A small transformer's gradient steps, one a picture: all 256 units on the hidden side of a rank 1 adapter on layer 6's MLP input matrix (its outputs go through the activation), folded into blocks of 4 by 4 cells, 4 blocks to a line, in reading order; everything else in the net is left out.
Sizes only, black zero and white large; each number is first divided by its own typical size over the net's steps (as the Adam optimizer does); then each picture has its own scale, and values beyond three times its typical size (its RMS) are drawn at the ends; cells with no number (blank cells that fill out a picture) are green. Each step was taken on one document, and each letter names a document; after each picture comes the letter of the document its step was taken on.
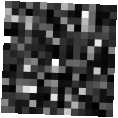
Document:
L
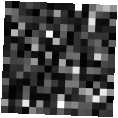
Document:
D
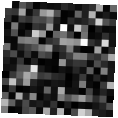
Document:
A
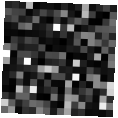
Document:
L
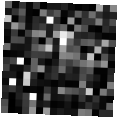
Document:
A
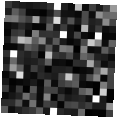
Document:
D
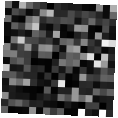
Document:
A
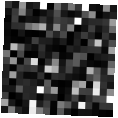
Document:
L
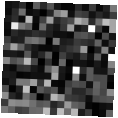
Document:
L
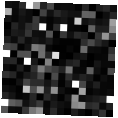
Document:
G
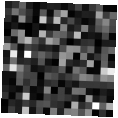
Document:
D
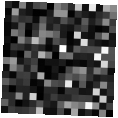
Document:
D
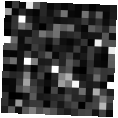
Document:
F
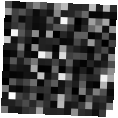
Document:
D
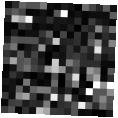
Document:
L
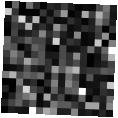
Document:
F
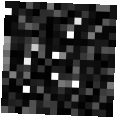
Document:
G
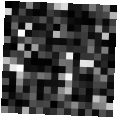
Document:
D
